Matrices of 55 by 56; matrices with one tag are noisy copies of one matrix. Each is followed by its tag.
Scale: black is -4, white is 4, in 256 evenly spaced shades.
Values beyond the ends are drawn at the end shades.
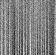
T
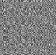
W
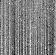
T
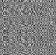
W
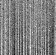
T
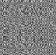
W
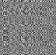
W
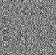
W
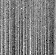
T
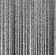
T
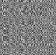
W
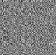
W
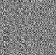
W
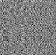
W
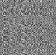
W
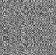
W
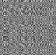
W
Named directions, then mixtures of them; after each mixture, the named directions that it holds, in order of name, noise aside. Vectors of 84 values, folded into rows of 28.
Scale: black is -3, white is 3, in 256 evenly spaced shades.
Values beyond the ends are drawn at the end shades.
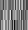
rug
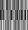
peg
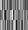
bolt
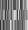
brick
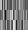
bolt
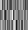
bolt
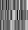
brick, peg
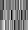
peg, rug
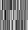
bolt, brick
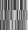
brick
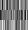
bolt, peg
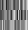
brick, peg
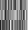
brick, peg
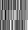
bolt, brick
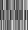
peg, rug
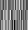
rug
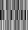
peg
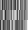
bolt, brick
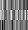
peg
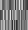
bolt, rug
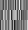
brick, rug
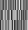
brick, rug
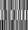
peg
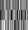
peg, rug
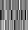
peg, rug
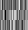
bolt, brick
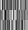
bolt, brick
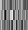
bolt, peg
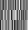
brick, rug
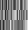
brick
